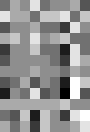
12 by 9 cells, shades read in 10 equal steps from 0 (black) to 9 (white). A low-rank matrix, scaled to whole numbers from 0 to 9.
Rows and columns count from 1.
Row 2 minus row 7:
3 1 1 -2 2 2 4 -2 2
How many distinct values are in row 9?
7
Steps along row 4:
up down up down up up down same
